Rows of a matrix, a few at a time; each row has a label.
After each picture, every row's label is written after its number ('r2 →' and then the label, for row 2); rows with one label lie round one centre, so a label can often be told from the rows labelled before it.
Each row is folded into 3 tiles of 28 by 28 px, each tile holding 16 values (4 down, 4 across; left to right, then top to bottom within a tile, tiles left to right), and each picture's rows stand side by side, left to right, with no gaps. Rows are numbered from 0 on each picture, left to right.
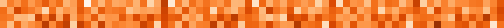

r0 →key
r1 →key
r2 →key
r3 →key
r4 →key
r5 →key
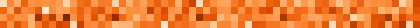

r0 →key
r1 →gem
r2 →gem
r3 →gem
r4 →key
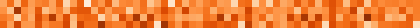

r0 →key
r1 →key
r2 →key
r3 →key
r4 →gem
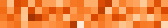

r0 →gem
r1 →gem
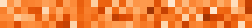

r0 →key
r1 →gem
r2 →key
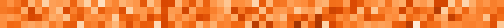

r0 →gem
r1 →key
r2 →gem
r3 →key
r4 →gem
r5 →gem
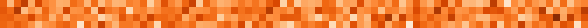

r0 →gem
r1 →key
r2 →gem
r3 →gem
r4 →key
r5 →gem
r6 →key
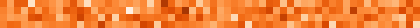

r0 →gem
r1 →key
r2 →gem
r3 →gem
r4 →gem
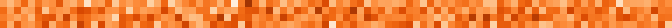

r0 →key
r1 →key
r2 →key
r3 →gem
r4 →gem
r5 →key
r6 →gem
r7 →gem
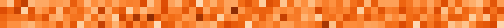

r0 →gem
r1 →key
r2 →gem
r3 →gem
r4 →gem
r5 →gem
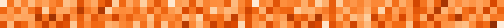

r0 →key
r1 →gem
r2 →key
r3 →key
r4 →key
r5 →gem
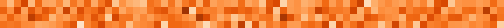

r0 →gem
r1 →gem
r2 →gem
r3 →gem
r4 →gem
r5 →gem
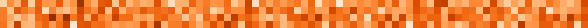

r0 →key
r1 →gem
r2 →key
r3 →key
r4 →key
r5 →gem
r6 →key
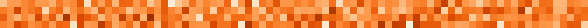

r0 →key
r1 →key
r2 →key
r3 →key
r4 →key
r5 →gem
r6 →gem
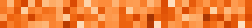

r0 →gem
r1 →key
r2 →key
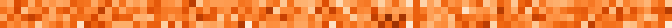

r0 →gem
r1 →gem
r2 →gem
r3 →gem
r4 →key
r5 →key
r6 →gem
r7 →gem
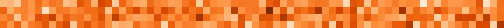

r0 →key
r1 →gem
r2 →gem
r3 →gem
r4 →gem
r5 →key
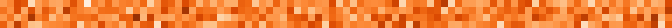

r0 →gem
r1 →key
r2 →gem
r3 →key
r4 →key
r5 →gem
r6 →gem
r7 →key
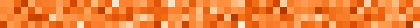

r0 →gem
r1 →gem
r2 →key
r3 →gem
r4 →gem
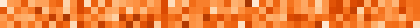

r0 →key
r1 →key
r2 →key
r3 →key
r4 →gem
